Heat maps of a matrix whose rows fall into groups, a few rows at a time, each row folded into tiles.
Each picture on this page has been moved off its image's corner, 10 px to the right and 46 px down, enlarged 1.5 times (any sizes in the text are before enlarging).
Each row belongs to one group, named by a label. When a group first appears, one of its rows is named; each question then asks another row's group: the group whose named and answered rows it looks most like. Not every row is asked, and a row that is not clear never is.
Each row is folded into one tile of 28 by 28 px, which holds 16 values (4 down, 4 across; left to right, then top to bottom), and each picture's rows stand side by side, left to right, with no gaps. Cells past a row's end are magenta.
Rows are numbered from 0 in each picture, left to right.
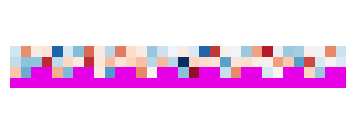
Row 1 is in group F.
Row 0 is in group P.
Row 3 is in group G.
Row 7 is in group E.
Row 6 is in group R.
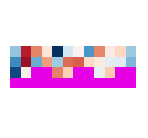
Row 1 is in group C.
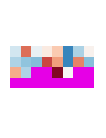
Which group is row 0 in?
P
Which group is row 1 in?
G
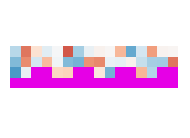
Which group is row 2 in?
E
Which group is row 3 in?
P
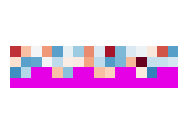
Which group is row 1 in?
F
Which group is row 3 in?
E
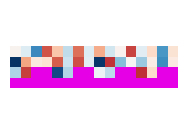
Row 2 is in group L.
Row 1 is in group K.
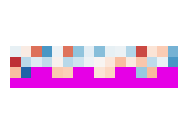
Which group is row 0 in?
E
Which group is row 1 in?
P
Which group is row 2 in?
C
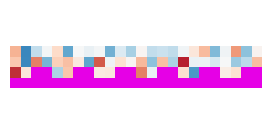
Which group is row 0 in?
G
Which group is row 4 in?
E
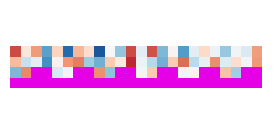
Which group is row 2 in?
F
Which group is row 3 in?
P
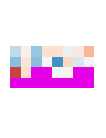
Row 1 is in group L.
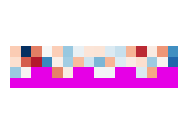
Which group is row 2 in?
L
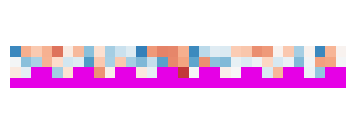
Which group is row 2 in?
G
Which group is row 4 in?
G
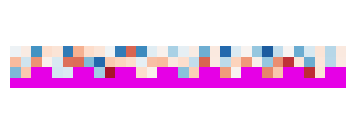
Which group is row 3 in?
C
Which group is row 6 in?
C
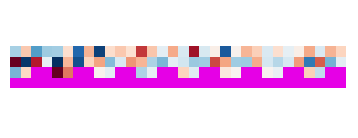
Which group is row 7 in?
L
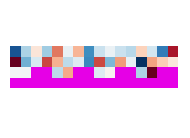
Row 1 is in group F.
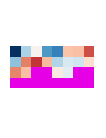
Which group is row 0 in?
C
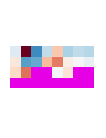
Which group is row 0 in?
P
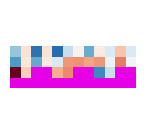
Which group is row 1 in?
C
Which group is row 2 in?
K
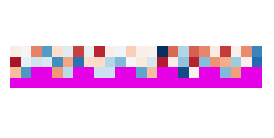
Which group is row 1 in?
L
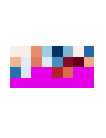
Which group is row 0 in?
K
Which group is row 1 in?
C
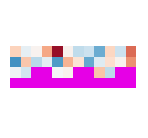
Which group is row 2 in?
F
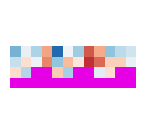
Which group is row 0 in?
F
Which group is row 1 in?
F
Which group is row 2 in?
R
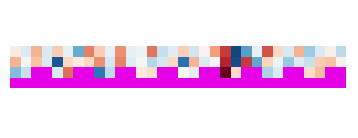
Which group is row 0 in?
K
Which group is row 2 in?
K
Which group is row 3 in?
P
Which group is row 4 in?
L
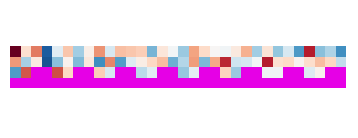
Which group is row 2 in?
L
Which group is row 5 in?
E
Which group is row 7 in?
R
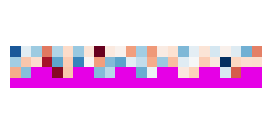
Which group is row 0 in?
F
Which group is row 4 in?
C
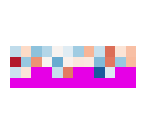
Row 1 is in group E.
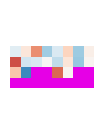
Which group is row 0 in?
E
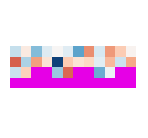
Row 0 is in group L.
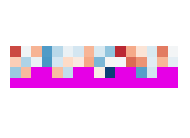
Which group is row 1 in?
F
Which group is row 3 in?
K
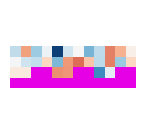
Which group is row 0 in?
P
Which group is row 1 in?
C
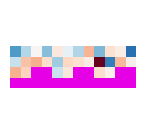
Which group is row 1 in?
L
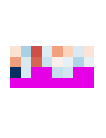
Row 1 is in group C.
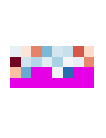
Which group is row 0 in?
E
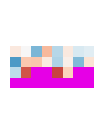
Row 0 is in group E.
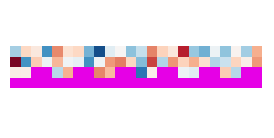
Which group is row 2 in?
C
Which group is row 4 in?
R
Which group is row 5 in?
F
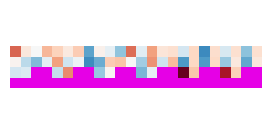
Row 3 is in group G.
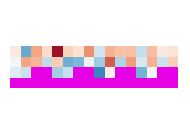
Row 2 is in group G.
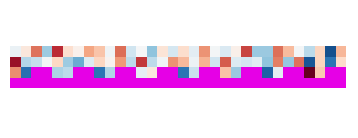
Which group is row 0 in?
E
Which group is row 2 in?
K
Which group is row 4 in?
K
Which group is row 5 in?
E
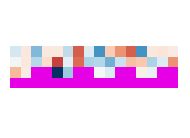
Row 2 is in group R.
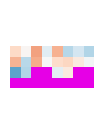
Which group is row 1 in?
R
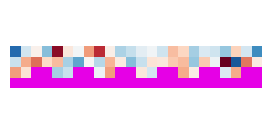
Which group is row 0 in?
C
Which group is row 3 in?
F
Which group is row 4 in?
G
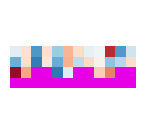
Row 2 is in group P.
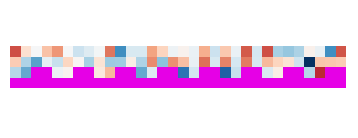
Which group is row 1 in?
R
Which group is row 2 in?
P
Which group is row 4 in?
K
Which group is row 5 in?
K
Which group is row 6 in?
R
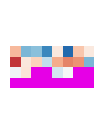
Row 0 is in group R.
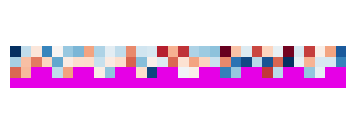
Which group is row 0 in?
C
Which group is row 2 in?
F
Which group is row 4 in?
R
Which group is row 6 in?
L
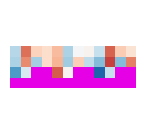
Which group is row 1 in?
G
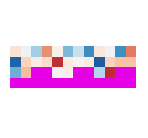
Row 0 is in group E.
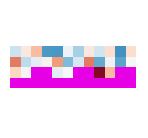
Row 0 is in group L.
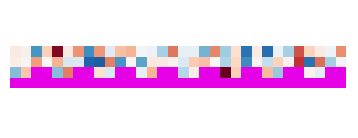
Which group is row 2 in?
L
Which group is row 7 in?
L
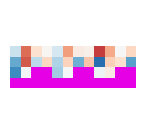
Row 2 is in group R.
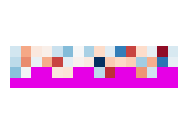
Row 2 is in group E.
